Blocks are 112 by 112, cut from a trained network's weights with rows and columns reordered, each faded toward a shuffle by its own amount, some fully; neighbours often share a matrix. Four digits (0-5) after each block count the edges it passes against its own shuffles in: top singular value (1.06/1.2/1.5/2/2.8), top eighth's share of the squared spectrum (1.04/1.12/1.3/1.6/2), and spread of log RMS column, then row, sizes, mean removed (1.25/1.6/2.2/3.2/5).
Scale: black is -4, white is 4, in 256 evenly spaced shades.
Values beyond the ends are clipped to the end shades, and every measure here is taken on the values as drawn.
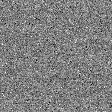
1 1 0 0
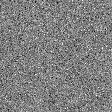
0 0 0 0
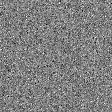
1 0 0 0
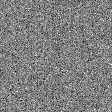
0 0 0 0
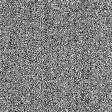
2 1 0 1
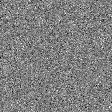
1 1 0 0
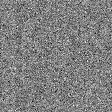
0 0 0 0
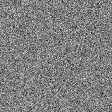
2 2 0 1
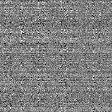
4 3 3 1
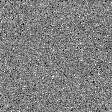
0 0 0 0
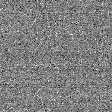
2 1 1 0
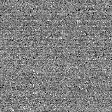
3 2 2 0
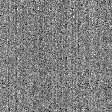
3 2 0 2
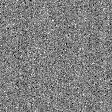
1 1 0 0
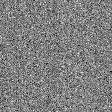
1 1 0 0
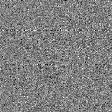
3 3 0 2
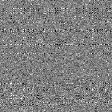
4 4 2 3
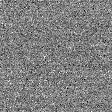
2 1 0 0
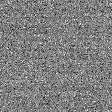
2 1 0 0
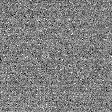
2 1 1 0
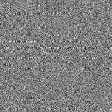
4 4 1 3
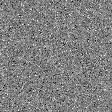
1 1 0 0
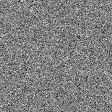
0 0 0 0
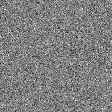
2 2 0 1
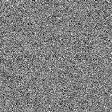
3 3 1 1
